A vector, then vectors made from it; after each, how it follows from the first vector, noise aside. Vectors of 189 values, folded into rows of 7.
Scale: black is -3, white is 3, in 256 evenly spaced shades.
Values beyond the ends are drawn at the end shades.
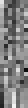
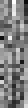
reversed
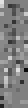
partly zeroed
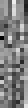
reversed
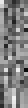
copied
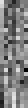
copied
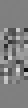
partly zeroed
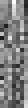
reversed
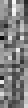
reversed
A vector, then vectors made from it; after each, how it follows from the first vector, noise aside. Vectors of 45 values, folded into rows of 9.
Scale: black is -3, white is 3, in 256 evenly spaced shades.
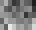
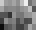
reversed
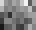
reversed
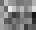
wrapped around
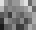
reversed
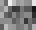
wrapped around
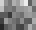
reversed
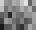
reversed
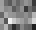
wrapped around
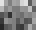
reversed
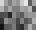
reversed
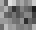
wrapped around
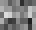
wrapped around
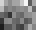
reversed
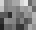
reversed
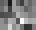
wrapped around
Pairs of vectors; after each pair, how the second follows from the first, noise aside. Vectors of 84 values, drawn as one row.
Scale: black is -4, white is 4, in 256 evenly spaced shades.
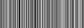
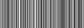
negated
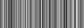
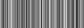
negated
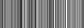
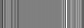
partly zeroed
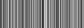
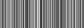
reversed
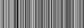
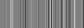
partly zeroed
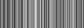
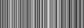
reversed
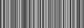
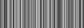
reversed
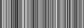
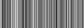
negated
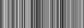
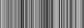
reversed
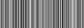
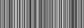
negated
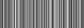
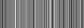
partly zeroed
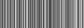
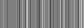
partly zeroed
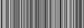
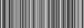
negated
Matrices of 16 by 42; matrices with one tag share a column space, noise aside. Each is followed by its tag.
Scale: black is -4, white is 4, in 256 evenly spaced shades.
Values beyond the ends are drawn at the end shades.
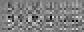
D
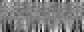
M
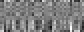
M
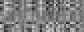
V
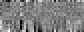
M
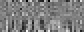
M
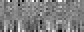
M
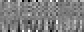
M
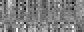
V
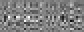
D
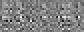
D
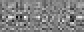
D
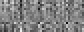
V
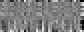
M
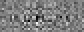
D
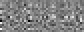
D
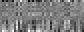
M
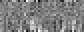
M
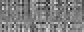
V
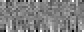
M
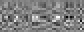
D
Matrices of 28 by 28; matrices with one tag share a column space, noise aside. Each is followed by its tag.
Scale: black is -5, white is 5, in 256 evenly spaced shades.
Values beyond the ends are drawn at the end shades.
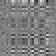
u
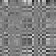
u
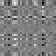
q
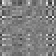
q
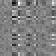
q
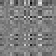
q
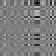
q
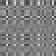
q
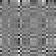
u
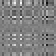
q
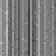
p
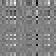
q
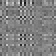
q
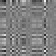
u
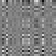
u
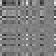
q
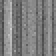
p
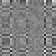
u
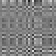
u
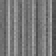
p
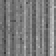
p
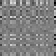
q
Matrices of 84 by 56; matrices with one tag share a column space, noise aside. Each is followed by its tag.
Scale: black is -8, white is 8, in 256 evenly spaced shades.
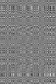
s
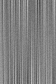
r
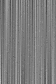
r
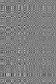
s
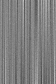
r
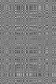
s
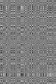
s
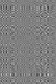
s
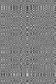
s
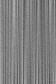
r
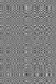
s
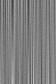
r
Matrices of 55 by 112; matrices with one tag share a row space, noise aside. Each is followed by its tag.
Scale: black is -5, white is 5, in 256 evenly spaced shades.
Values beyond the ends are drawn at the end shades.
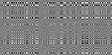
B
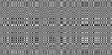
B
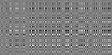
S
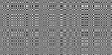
B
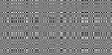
B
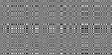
B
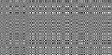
S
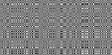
B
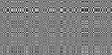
B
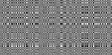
B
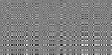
B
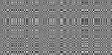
B
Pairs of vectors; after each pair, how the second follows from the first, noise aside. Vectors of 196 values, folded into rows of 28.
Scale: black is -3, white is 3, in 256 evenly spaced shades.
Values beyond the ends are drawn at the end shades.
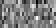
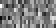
wrapped around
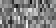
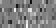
partly zeroed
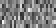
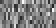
wrapped around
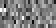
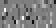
partly zeroed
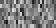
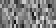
reversed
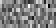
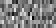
wrapped around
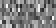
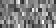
wrapped around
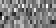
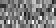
reversed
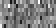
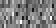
wrapped around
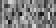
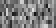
reversed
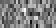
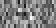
reversed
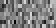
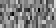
wrapped around
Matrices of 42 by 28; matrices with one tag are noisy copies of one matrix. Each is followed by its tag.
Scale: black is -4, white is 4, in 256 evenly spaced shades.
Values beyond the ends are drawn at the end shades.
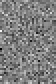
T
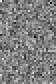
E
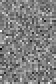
T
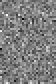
T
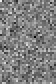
E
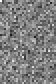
E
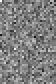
E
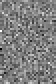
T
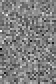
T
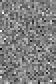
T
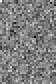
E
